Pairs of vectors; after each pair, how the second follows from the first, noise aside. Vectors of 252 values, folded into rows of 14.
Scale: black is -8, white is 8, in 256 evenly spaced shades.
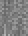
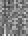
scaled up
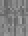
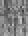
scaled up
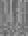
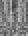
scaled up
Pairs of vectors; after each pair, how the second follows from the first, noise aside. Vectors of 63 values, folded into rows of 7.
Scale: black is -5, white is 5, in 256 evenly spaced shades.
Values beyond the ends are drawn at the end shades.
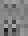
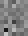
sign-scrambled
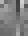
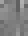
shrunk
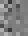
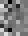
scaled up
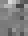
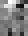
scaled up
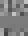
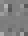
partly zeroed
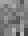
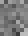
sign-scrambled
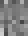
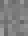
shrunk
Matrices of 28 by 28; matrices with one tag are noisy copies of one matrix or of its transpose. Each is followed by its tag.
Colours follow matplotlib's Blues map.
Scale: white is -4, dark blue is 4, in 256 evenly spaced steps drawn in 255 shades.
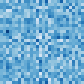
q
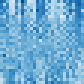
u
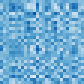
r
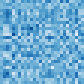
r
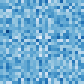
q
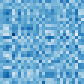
r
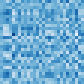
r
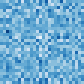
q
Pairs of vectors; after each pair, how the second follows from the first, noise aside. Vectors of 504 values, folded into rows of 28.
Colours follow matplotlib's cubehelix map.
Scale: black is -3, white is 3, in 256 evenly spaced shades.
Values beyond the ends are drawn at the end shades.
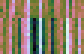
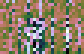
sign-scrambled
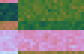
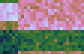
negated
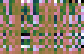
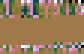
partly zeroed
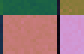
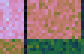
reversed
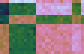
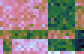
reversed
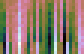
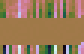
partly zeroed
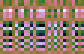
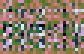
sign-scrambled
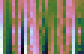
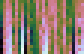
negated
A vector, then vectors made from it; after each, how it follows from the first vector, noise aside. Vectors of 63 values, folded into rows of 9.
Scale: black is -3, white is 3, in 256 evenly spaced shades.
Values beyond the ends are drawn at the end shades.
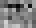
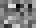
sign-scrambled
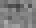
shrunk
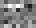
sign-scrambled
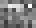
negated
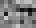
wrapped around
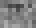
shrunk
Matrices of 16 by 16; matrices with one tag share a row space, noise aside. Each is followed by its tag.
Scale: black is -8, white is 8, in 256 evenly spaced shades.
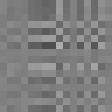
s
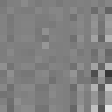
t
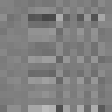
s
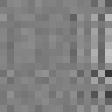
t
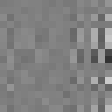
t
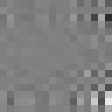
t
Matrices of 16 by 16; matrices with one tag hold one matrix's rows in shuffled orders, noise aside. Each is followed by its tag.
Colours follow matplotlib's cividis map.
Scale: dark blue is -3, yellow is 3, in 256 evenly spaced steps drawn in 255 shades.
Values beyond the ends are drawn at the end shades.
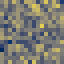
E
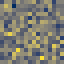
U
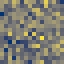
E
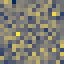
U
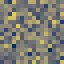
U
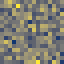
U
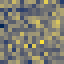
E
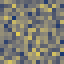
U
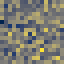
E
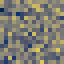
E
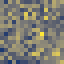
E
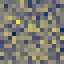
U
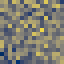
E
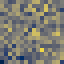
E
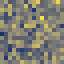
E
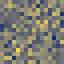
U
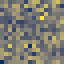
E
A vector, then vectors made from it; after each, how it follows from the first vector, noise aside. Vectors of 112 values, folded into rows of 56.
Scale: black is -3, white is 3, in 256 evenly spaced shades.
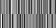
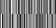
copied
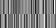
reversed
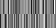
reversed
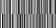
copied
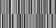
copied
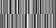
wrapped around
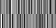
copied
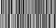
wrapped around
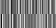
negated
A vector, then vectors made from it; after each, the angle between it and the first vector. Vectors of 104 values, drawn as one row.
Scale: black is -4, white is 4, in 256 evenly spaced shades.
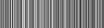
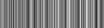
partly opposed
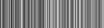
partly opposed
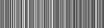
nearly parallel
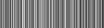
nearly parallel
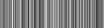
partly opposed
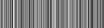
partly aligned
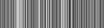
orthogonal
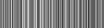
nearly parallel
